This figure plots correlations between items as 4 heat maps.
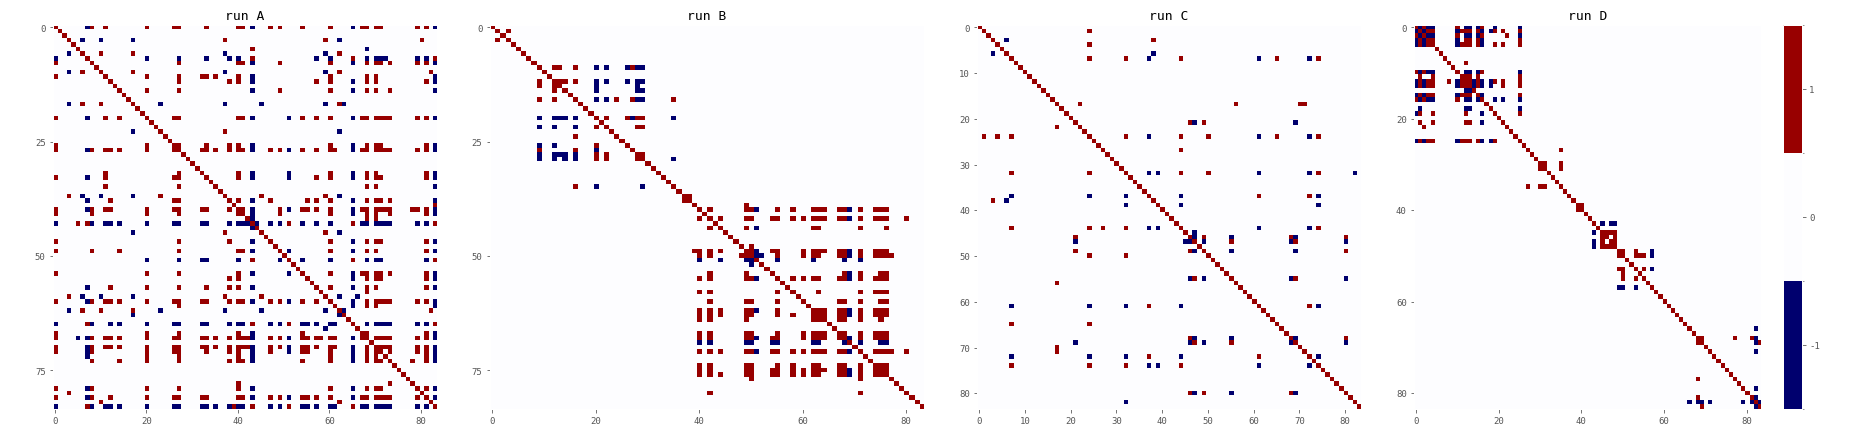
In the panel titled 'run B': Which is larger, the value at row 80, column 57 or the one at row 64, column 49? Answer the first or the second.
the second
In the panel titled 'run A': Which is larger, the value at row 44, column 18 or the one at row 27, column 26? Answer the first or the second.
the second
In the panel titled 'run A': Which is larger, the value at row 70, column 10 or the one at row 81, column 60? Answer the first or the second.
the second
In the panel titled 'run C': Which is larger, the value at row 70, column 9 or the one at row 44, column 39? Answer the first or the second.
the first
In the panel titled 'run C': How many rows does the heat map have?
84
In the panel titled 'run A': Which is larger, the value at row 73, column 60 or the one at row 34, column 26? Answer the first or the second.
the first
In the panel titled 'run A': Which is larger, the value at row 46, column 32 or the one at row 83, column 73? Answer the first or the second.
the first
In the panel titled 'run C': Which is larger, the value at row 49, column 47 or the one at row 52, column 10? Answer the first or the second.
the second
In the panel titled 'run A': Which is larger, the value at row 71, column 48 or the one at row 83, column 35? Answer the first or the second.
the first
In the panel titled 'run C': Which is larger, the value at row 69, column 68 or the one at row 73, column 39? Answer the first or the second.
the second
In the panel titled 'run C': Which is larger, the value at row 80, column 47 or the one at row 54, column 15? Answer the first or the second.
the second
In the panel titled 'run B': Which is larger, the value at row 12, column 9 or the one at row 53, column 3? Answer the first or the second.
the first
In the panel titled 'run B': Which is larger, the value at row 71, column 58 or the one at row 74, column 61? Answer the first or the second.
the first
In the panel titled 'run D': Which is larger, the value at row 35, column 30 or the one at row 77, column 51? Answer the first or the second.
the first
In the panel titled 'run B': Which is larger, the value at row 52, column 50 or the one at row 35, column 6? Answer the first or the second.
the second
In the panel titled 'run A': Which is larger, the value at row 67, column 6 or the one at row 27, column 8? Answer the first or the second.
the second
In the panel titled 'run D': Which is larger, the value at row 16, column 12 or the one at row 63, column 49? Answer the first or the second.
the second
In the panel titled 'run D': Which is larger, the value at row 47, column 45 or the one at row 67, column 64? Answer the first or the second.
the first
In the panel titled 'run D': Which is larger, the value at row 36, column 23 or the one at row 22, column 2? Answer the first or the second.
the second
